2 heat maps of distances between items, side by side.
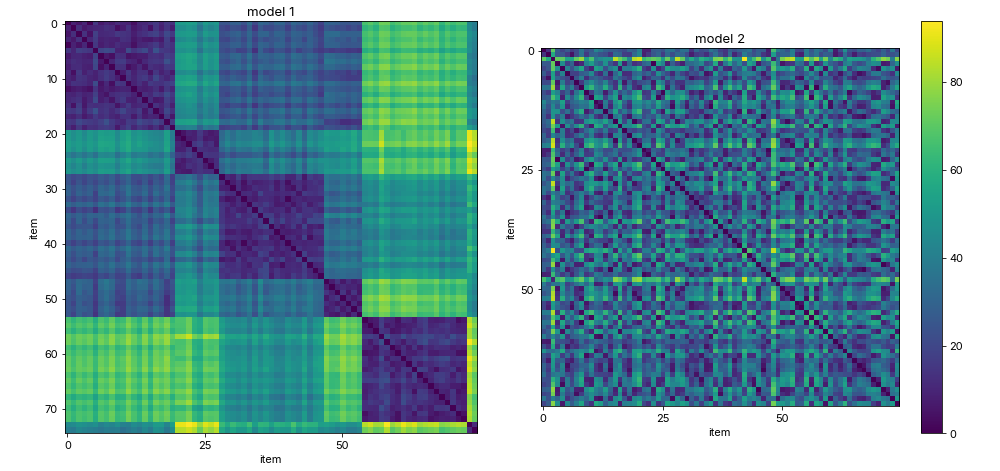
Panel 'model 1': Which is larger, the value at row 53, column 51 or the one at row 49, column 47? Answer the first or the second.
the second
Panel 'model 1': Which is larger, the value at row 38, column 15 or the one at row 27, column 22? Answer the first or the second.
the first
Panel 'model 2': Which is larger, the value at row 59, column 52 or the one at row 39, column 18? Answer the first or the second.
the first
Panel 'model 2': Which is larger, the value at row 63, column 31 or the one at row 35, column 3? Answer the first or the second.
the first
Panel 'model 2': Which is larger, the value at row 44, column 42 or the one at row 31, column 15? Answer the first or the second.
the first
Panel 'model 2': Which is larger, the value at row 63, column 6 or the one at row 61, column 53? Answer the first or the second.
the first
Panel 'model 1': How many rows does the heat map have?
75
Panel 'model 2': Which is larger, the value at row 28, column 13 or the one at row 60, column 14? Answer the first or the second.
the first
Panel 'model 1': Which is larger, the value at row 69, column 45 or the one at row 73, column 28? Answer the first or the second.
the second
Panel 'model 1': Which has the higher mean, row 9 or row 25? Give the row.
25
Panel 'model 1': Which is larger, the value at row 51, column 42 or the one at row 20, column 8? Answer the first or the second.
the second
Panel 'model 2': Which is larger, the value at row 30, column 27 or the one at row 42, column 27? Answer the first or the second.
the second
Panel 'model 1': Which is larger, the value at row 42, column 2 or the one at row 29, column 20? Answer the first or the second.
the second
